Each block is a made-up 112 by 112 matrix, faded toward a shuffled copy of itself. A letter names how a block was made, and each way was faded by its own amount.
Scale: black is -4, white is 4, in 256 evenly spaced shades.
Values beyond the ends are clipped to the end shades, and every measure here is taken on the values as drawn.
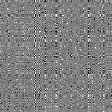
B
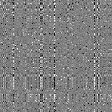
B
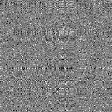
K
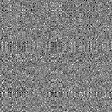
K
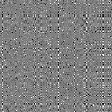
B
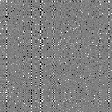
B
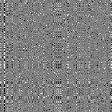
B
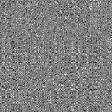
K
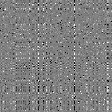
B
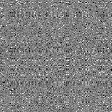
K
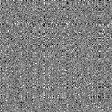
K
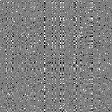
B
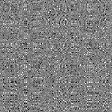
K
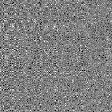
K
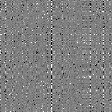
B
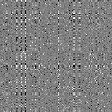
B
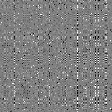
B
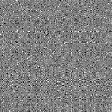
K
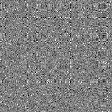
K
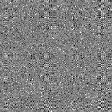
K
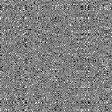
K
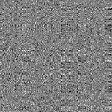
K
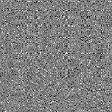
K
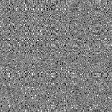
K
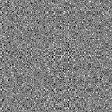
K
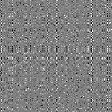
B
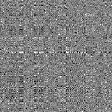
K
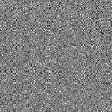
K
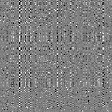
B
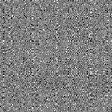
K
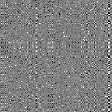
B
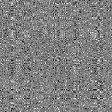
K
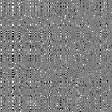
B
